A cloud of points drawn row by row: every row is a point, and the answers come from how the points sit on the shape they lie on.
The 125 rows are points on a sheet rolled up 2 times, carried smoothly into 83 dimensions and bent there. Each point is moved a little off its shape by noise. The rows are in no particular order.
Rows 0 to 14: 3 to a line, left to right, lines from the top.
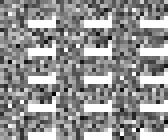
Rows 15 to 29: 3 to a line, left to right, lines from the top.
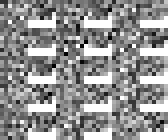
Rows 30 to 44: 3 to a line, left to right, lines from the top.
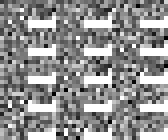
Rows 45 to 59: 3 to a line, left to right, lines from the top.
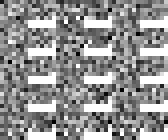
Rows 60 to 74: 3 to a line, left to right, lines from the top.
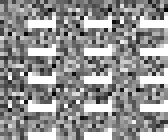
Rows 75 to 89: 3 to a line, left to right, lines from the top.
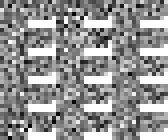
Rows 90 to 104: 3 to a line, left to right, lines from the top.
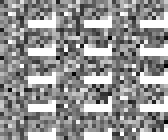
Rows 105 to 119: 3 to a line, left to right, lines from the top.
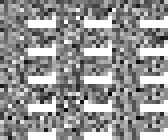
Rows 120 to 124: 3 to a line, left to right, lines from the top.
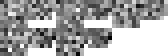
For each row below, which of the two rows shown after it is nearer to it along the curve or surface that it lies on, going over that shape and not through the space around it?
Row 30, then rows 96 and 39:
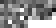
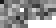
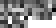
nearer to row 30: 96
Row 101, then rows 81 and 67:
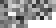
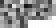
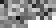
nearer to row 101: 67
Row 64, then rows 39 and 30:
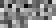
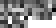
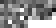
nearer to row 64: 30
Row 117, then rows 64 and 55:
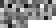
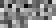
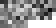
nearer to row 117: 64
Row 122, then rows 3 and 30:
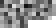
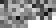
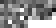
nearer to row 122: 3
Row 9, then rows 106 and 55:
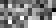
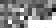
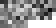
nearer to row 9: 55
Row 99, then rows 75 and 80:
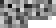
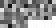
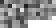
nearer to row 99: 75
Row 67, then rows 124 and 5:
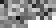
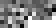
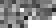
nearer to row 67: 124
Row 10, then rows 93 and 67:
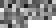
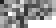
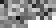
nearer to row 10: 93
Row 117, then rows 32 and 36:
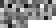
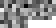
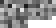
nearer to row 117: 32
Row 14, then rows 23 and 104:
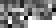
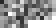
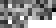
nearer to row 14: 104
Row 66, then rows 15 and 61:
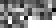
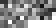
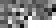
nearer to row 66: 15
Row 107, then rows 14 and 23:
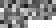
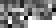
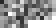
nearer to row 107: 23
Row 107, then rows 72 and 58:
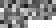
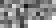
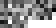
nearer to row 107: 72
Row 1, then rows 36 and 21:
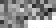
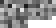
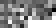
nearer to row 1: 21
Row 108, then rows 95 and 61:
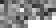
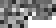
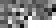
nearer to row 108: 61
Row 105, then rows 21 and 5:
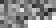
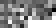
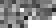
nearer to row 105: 21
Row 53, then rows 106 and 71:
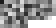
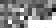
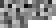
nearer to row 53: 71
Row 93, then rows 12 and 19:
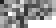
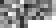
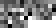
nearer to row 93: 12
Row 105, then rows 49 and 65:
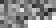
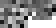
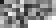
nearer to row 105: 49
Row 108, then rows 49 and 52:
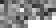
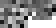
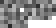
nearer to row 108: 49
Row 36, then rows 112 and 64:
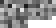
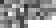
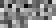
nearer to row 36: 112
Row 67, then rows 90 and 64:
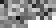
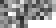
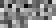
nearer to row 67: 90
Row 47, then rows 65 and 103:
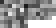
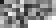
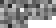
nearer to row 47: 103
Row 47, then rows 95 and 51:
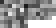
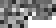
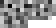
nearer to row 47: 95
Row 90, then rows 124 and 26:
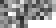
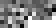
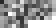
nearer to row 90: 26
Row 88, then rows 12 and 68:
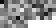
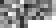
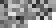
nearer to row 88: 68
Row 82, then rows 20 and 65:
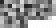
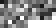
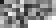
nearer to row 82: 65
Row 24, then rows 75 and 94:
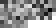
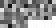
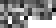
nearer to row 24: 94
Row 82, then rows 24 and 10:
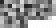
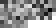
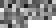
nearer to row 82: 10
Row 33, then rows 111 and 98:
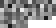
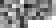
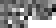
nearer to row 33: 98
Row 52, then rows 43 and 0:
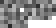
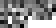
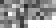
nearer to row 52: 0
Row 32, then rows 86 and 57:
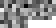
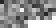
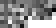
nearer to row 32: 57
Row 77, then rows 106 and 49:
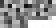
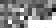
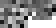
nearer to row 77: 49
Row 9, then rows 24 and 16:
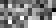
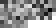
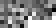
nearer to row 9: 24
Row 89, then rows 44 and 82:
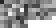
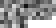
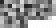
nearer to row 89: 44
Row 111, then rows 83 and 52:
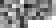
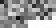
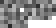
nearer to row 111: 83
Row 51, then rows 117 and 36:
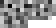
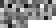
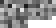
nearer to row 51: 117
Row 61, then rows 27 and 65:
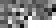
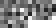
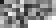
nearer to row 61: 27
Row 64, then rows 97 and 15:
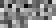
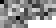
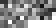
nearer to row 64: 97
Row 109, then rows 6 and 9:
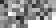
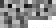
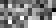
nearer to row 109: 6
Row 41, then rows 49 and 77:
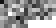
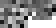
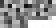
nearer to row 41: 77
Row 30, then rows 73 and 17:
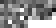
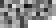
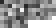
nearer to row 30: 17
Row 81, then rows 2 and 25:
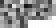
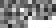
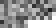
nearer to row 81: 2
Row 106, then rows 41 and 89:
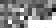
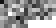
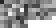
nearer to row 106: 89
